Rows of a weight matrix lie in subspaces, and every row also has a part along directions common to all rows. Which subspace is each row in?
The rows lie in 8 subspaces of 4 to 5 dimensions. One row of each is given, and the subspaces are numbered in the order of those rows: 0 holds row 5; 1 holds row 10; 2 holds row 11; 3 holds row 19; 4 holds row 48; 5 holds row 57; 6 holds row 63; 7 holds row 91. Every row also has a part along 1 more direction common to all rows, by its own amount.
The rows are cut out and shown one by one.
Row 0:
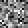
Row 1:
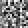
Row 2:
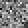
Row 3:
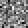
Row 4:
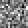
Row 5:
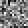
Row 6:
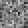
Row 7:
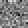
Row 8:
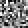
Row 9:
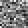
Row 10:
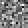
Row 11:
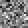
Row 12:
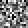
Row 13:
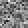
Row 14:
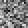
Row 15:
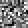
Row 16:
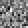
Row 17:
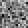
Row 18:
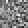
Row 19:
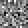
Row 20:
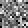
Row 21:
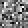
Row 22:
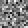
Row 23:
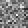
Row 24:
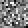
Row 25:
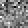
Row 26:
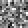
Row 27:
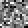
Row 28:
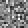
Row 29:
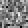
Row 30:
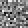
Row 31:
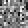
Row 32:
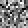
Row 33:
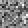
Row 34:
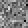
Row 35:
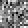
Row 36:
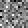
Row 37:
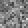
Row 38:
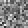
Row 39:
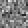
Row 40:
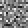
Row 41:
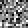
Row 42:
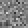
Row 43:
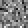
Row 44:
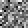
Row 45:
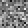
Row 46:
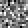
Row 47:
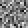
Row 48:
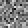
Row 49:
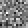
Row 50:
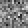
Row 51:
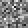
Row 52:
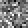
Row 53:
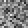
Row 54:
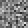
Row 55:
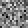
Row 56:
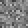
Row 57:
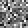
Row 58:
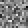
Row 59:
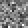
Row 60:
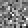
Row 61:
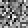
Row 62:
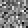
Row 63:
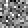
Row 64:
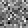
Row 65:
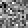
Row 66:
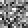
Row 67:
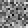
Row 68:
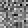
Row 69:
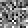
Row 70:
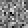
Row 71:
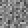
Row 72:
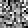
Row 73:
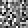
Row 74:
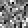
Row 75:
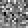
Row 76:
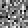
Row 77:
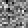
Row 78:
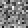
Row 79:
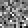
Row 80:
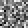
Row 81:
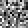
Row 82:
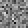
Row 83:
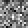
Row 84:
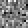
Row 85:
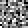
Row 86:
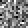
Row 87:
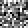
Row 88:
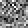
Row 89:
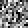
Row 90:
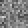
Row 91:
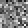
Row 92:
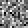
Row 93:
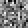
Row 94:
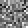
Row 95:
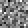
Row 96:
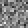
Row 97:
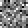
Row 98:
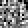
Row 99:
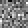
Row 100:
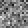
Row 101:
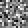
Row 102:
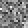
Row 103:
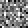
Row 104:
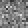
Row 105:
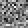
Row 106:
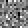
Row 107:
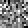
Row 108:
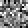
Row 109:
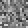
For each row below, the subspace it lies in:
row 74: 5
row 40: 4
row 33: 3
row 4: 2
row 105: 4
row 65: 7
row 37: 5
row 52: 6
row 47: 3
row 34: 5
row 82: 2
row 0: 6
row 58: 2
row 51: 4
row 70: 0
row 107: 3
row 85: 1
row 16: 5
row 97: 1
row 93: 5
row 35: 0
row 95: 6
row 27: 1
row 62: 3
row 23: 2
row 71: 3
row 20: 7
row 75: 2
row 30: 1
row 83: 7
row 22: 4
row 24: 1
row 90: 4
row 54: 7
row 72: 3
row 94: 3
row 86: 3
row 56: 4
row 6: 0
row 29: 0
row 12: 2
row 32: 3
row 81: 3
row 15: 0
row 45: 7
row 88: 4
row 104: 7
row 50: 0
